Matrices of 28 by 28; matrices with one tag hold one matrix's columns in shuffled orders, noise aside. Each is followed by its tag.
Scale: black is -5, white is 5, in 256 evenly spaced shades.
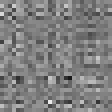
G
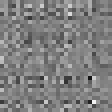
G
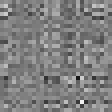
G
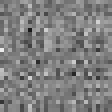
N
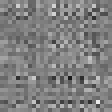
G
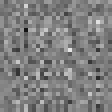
N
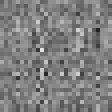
N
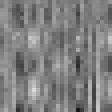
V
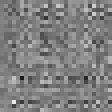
G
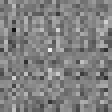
N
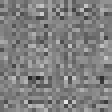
G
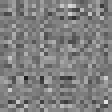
G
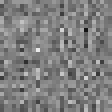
N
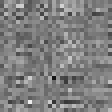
G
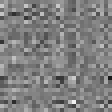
G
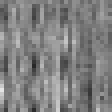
V
